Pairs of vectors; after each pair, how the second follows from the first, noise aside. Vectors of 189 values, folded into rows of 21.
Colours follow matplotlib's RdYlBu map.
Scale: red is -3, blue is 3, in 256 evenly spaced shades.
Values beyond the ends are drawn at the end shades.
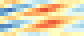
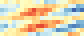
reversed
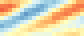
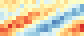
reversed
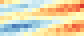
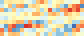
sign-scrambled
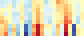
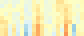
shrunk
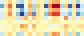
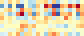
sign-scrambled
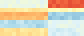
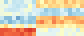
reversed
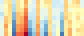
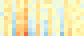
shrunk
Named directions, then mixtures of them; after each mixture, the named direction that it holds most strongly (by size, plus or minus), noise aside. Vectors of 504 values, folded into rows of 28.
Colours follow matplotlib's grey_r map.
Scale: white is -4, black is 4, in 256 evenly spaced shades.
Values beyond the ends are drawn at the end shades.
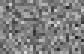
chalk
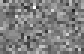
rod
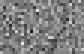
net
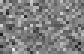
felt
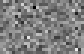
rod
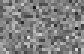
chalk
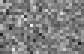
felt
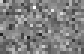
rod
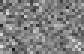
felt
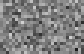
chalk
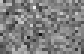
rod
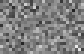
felt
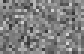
rod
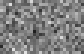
chalk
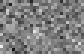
felt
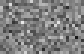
chalk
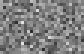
net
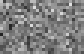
rod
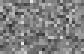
net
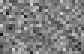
felt
